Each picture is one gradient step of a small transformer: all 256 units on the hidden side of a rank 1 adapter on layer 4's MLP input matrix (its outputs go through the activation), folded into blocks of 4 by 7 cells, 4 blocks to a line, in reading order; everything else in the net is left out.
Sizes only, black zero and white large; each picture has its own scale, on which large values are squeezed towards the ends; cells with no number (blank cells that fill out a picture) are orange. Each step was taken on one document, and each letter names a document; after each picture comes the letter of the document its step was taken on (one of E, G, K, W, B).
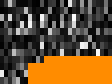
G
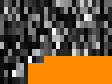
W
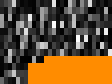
G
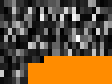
G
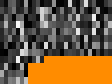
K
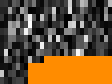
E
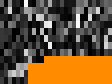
W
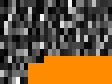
K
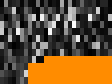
E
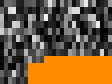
E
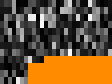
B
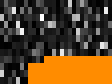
G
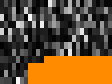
B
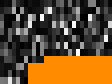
E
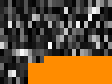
W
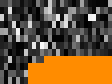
E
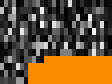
B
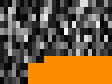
E
